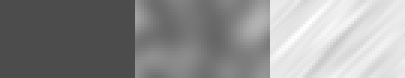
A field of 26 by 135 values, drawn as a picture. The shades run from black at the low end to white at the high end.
The table splits into one row of 3 panels. Panel 1,1: low, flat. Panel 1,2: middling, smooth. Panel 1,3: very high, slanting up to the right, faint in contrast.
